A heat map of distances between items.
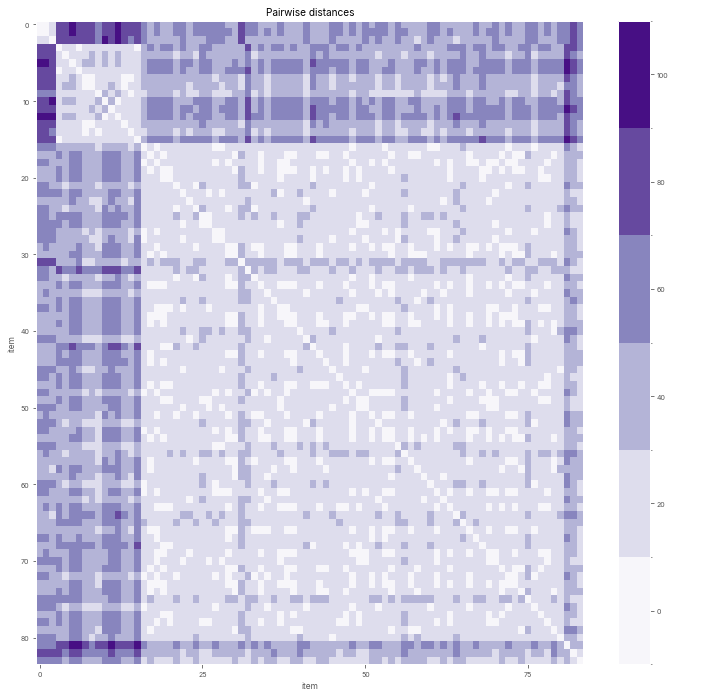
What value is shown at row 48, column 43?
20
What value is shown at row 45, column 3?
40
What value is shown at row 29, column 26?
20
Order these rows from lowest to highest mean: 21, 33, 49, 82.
49, 33, 21, 82
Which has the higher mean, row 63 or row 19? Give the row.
63
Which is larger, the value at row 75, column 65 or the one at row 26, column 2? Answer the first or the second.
the second
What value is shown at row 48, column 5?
40
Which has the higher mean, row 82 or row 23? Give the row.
82
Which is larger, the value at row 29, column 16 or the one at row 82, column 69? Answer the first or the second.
the second
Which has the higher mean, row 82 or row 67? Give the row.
82
